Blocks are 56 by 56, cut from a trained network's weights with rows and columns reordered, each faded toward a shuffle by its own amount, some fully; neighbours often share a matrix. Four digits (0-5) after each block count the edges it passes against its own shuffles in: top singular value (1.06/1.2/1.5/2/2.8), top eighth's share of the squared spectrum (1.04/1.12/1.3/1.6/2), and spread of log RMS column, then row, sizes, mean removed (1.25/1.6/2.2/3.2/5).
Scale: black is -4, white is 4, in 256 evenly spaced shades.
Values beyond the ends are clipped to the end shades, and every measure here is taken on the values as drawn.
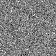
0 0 0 0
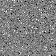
0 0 0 0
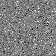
0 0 0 0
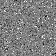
0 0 0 0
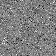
0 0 0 0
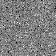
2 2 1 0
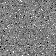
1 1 0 0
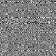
4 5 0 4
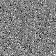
0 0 0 0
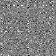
3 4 2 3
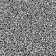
1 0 0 0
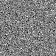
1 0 0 0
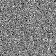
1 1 0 0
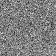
1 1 0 0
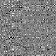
3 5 2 3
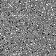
1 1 0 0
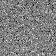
0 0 0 0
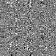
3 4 2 1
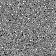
0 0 0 0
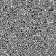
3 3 0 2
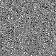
2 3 1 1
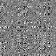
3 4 3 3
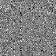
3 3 2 1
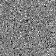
2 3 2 1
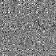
3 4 2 2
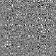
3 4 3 3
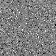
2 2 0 1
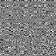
4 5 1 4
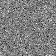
2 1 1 0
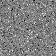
0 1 0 0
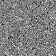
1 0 0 0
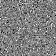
1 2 0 0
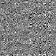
3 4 2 2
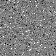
1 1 0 0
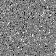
1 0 0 0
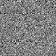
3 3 0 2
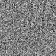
2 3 0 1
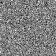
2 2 0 0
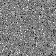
0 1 0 0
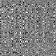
3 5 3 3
